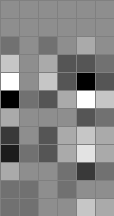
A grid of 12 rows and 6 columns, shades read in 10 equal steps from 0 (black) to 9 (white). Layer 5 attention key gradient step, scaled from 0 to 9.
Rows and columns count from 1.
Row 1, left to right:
5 5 5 5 5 5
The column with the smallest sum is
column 1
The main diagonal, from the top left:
5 5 4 3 0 7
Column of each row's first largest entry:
1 1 5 1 1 5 1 5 5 1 3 5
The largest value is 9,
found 2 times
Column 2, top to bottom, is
5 5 5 5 5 4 5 5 4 5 4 4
